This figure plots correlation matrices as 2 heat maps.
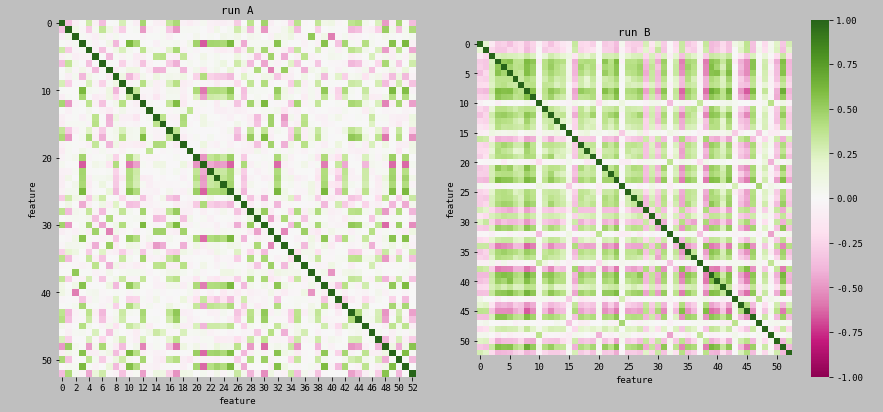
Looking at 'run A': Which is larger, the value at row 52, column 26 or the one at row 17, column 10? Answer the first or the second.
the first
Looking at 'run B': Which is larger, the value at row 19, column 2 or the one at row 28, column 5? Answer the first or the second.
the first
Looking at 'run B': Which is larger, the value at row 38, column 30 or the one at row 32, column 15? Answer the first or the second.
the first
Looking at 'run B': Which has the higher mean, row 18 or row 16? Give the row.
18
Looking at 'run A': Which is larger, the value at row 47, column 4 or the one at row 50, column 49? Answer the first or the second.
the first
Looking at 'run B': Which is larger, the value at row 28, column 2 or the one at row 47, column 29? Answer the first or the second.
the second
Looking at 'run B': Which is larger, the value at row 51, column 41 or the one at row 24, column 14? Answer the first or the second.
the first
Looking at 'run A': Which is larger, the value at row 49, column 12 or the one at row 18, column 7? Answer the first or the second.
the first
